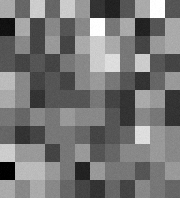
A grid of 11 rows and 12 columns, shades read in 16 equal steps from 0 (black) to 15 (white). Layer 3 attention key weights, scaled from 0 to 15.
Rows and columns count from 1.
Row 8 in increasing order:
3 4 4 5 6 6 6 7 7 8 9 13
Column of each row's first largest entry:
11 7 7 8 1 1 5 10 1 2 1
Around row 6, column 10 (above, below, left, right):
3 8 3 9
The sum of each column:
77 81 74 72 73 77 87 72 65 83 88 75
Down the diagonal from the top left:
10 10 4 4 4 5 8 5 8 5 7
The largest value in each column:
12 11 12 9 12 10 15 13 10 13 15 10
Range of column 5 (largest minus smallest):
8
